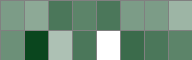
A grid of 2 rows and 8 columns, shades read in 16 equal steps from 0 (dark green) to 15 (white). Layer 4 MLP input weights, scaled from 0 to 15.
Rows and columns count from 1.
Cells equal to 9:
1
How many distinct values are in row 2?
7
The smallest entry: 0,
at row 2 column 2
